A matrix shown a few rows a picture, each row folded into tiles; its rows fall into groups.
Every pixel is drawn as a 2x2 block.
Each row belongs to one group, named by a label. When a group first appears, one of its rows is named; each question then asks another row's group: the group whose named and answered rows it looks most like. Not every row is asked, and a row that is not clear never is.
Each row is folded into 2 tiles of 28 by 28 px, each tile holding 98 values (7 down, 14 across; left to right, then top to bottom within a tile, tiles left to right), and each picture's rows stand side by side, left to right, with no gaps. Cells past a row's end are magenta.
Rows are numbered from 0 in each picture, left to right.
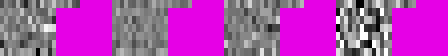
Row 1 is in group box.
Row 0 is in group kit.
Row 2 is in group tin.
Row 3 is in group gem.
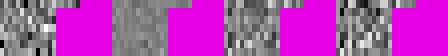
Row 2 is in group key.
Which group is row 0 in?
kit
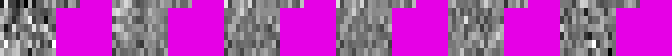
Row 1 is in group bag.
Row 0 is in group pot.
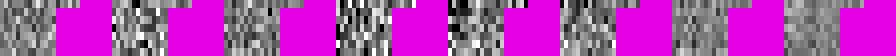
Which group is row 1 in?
gem
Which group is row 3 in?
tin
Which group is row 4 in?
pot
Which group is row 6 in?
box
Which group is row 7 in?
bag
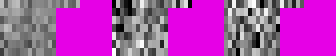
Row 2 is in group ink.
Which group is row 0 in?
bag
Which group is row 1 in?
pot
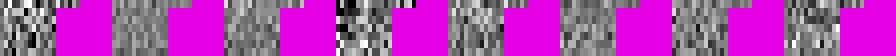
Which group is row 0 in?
ink
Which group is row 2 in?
bag
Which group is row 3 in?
pot
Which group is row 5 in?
key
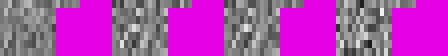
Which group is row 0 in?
ink
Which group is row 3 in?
gem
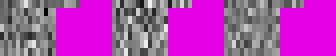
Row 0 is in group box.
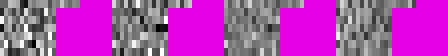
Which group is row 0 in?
gem
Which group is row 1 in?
tin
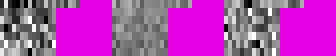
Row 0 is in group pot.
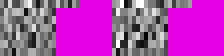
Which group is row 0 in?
ink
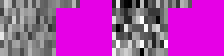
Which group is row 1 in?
pot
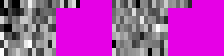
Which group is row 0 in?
pot
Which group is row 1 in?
kit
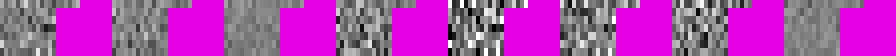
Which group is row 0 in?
tin
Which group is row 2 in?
bag
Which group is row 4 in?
tin
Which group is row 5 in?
tin
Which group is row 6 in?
ink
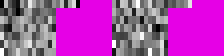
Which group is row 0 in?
pot
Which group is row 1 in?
tin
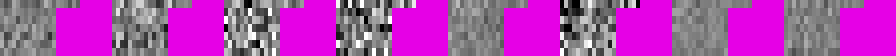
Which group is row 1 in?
ink
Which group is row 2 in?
gem
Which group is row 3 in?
tin
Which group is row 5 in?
pot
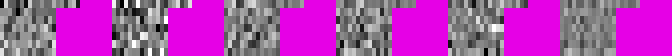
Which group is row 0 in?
pot
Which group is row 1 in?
tin
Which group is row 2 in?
ink
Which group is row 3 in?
box
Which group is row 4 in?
kit
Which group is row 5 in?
box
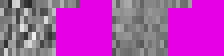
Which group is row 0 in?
key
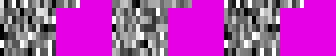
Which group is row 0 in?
tin
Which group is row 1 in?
gem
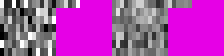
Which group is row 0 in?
tin
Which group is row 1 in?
ink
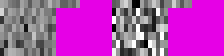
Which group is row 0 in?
box
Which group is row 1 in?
gem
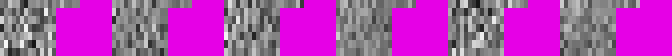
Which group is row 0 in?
gem
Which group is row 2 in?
kit
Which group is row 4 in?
key
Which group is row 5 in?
bag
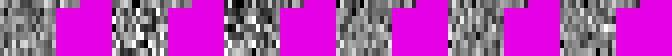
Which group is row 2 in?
pot
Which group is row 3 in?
pot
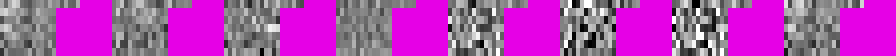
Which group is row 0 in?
bag
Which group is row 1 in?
ink
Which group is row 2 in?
kit
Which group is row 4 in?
gem
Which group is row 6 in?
gem
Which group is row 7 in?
bag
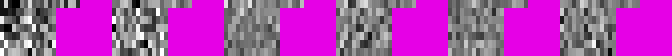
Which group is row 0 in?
pot
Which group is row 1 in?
gem
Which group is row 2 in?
bag
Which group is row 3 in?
ink
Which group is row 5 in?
box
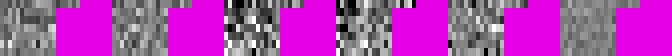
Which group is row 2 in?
pot
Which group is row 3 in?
pot
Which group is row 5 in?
kit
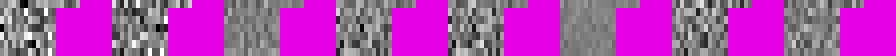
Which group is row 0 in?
gem
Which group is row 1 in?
tin
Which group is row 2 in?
box
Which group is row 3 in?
box
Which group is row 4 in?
box
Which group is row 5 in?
bag
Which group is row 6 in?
ink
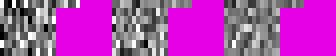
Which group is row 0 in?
tin
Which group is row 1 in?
gem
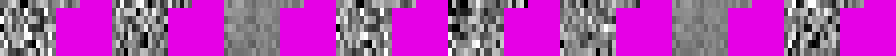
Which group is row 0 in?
gem
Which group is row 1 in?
ink
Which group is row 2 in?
bag
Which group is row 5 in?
kit
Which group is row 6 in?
bag
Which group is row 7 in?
ink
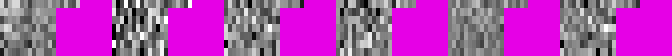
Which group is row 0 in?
bag
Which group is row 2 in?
kit
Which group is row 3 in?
key
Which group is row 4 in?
ink
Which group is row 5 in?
kit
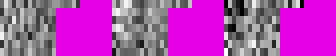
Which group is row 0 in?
kit
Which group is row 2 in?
pot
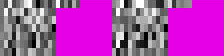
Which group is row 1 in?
ink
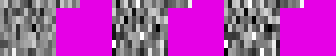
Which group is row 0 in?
key
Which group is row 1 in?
tin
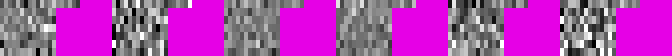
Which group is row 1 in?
tin
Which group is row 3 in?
bag
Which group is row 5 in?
gem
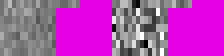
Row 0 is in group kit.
